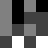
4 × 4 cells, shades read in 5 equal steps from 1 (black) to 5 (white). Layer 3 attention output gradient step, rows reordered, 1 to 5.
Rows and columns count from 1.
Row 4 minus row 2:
-1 4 0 3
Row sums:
8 8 10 14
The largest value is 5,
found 2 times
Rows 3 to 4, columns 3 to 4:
3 2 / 2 5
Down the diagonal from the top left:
3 1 3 5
